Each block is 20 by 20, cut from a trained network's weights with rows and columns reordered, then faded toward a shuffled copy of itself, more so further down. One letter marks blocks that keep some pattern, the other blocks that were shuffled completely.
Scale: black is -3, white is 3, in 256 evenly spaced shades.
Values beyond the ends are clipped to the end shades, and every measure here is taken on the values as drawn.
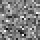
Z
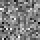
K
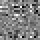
Z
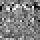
Z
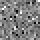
K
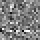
Z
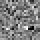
Z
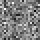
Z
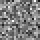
K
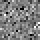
K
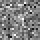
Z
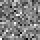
K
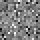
K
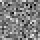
K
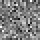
K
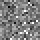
K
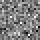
K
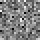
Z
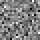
K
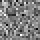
Z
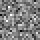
K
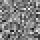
Z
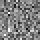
Z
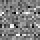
Z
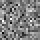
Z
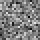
K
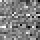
Z
